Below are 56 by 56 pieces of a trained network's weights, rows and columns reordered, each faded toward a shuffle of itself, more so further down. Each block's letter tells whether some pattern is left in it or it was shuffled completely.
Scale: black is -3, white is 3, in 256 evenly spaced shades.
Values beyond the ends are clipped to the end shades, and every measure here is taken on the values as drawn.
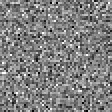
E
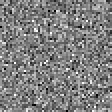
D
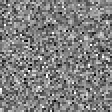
E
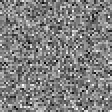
D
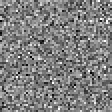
D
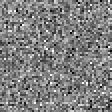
D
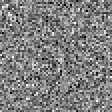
D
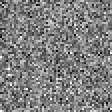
E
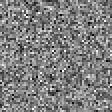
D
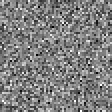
D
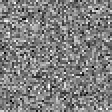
E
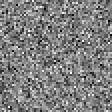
E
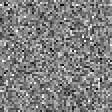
D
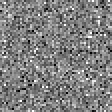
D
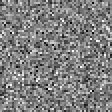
D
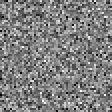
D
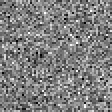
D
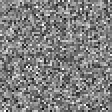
E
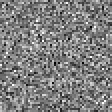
D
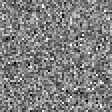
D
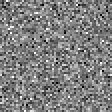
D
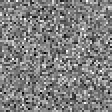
E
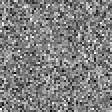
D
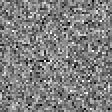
D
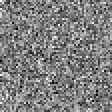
E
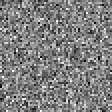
D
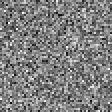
E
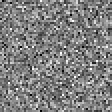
E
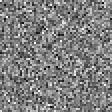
E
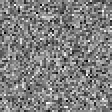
E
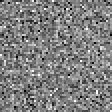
D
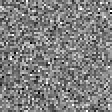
E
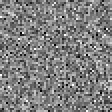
E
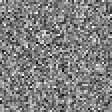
E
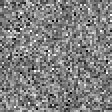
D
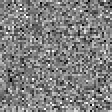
E
